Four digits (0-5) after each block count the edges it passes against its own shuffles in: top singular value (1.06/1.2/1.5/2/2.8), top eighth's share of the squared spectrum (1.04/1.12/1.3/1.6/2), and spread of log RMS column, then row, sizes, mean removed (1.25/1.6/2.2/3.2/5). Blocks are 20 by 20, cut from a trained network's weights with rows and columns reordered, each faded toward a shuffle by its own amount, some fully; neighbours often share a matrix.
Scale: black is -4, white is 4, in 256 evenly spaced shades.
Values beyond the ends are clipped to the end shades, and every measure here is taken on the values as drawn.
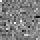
0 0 0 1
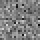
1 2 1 0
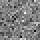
0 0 0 0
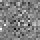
2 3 1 1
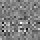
3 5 1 2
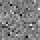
0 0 0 0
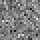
1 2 0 0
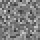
2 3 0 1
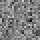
1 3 0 1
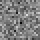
0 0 0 0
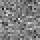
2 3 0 0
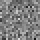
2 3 0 1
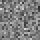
1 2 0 0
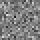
0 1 0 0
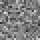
1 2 0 0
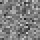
1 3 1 0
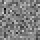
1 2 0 0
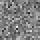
1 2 0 1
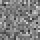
0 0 1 0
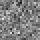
0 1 0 0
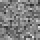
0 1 0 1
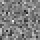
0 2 0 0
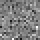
0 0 0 0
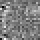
2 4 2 1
